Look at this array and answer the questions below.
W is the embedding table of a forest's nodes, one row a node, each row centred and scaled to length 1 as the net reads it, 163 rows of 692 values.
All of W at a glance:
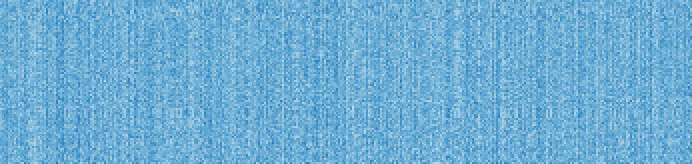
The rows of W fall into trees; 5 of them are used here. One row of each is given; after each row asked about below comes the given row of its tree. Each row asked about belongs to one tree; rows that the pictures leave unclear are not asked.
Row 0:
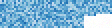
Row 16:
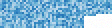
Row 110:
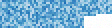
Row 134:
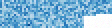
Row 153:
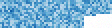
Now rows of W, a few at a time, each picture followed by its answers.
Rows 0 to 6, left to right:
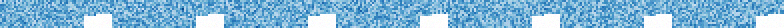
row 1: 134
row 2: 134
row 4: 134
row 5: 110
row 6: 134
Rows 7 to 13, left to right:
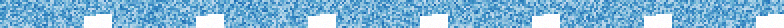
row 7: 153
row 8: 110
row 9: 153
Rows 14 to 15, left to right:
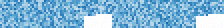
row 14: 110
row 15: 0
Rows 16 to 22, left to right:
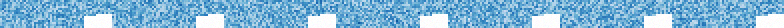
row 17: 16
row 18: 0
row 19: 0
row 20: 153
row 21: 110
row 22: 134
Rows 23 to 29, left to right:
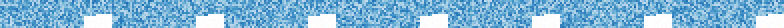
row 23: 153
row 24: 134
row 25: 153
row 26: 134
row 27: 110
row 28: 134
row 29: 153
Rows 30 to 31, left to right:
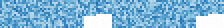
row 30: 134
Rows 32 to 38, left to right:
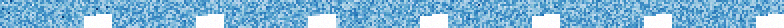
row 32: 153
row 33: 110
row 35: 16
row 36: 16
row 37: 134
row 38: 110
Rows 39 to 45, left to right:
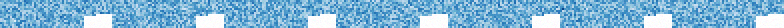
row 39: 153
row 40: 0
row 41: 110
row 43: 0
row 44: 0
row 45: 134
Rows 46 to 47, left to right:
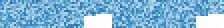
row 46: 134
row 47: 110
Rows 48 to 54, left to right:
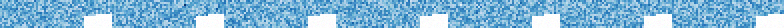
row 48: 110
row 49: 16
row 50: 134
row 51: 153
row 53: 134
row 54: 134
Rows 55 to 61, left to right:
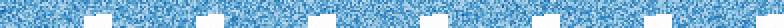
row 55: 153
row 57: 134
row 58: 0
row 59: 16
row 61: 110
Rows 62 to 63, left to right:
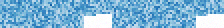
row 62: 153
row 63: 110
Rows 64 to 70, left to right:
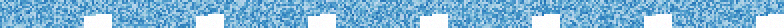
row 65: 134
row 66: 16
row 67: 110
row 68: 0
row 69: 110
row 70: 16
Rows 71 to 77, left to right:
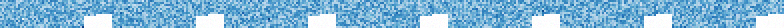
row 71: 0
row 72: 134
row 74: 16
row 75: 0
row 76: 16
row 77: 110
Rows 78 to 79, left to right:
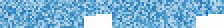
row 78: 110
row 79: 153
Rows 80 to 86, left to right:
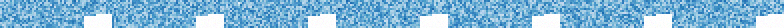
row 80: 110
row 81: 110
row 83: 153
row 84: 134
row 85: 153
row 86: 110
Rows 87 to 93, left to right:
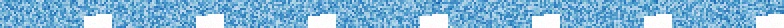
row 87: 110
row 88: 110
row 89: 16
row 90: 134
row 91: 16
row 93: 0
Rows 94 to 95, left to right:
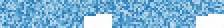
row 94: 16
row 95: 134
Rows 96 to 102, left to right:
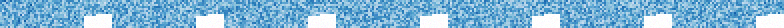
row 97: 110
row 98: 153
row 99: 110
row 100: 134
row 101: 134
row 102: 16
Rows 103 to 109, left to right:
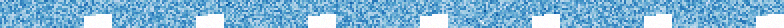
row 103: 110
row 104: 110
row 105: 0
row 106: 134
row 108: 110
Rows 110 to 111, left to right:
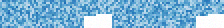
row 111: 110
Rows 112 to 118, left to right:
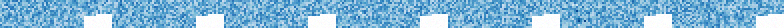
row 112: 110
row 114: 110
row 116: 110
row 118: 153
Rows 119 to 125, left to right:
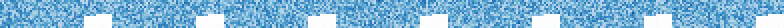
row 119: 134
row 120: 110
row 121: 153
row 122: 153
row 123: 110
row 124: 110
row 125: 153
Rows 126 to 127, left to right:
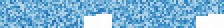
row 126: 134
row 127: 110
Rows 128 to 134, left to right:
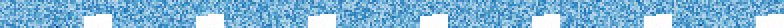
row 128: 0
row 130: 153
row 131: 16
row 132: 110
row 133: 134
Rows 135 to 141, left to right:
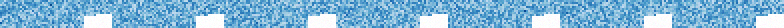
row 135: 153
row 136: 134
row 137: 134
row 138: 153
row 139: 110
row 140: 153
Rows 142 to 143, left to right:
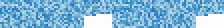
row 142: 153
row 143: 153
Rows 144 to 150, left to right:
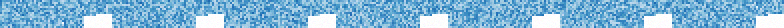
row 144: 134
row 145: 153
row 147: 0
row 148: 16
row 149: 16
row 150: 153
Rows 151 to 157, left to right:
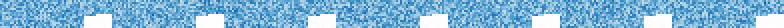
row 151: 16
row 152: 0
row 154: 110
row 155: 153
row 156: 110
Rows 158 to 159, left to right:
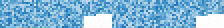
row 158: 134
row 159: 110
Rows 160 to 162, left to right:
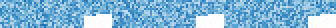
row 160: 153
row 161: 134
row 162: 16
